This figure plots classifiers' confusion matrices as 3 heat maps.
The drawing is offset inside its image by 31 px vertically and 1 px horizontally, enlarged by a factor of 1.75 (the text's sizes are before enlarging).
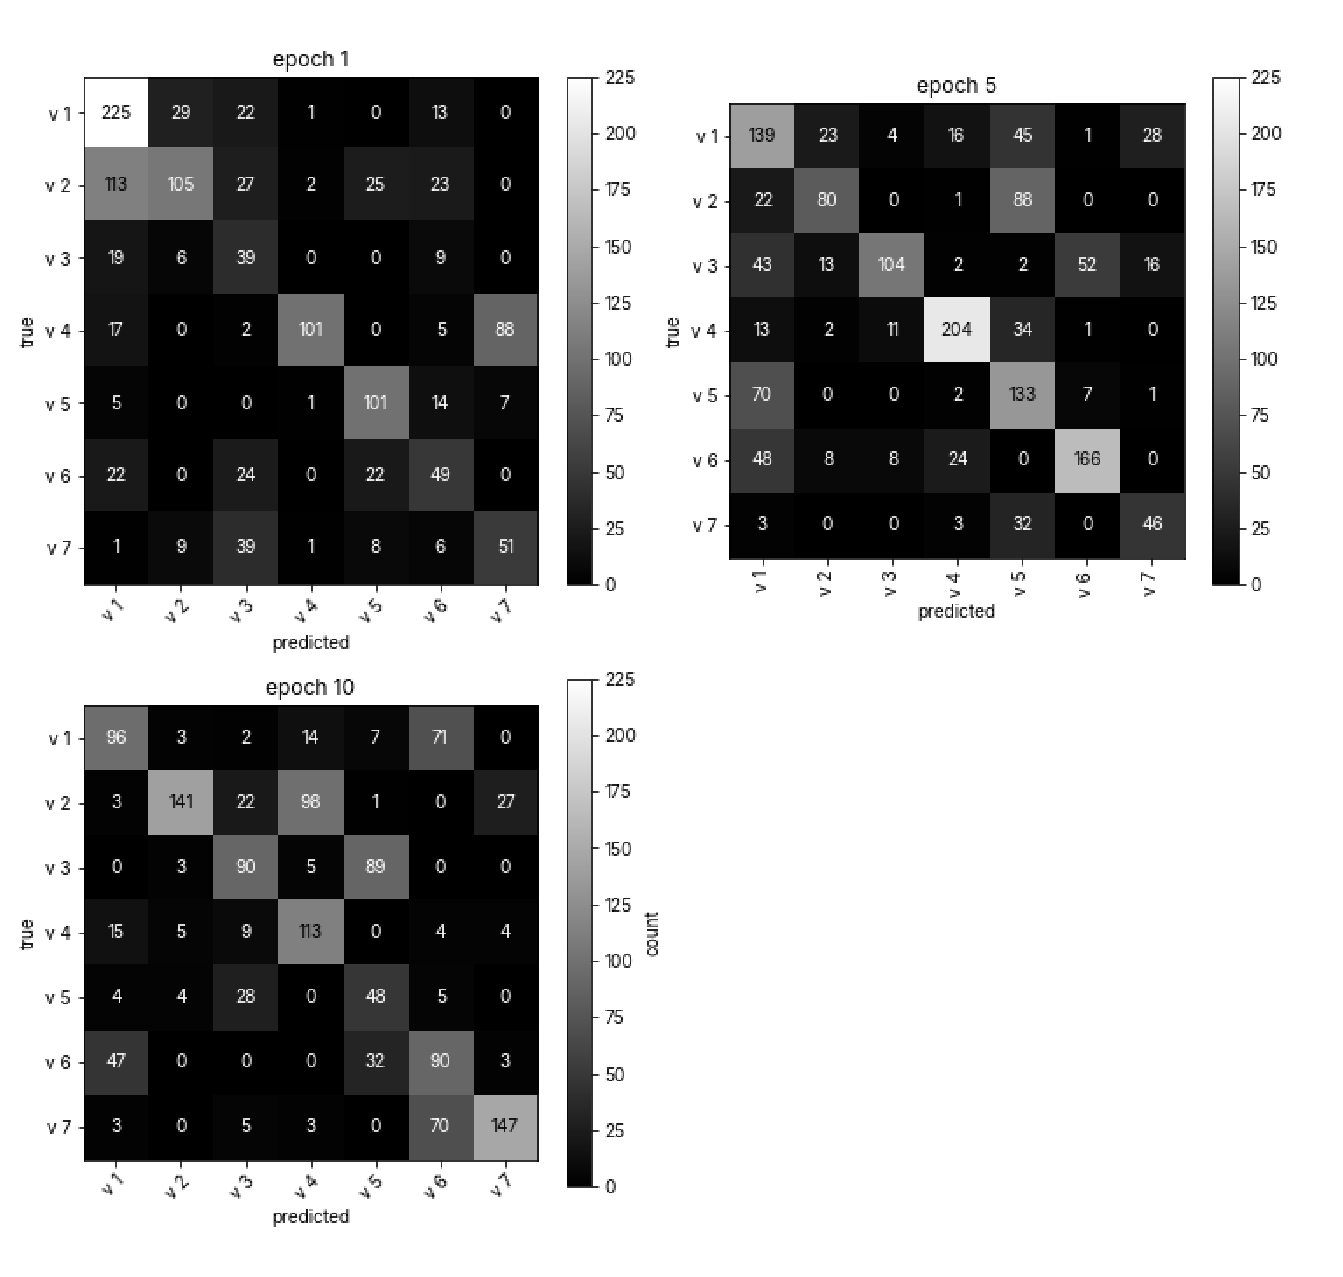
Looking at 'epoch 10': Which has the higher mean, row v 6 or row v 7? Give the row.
v 7
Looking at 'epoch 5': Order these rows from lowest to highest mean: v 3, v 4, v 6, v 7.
v 7, v 3, v 6, v 4
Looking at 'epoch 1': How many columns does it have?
7
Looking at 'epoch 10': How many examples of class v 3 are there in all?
187
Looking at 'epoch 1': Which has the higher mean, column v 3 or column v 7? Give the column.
v 3
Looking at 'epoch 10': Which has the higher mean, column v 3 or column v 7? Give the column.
v 7
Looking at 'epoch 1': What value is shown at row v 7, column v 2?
9
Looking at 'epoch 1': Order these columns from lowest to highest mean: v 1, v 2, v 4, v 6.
v 4, v 6, v 2, v 1
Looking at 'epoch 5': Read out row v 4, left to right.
13 2 11 204 34 1 0
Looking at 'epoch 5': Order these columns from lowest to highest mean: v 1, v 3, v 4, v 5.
v 3, v 4, v 5, v 1
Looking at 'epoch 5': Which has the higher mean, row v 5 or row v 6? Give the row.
v 6
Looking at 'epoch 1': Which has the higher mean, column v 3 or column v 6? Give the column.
v 3
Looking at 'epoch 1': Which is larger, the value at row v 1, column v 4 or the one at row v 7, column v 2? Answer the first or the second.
the second
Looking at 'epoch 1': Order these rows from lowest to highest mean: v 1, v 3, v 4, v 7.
v 3, v 7, v 4, v 1
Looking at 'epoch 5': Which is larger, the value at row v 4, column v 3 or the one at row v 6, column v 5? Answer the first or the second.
the first
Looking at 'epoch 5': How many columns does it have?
7
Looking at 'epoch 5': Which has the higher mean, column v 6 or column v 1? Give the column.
v 1
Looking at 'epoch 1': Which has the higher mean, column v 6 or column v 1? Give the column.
v 1
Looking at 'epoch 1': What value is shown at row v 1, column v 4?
1
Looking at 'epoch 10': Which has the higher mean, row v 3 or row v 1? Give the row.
v 1
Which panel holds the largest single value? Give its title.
epoch 1
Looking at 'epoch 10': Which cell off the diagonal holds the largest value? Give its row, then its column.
v 2, v 4
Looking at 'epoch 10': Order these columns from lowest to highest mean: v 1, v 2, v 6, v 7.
v 2, v 1, v 7, v 6
